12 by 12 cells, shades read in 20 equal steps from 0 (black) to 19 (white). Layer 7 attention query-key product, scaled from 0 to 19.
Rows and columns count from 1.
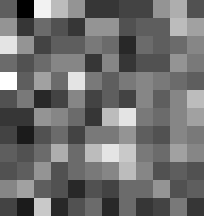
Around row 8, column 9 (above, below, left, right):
9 9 11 6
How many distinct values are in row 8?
8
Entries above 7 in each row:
5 6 7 7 9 5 9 6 10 6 5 4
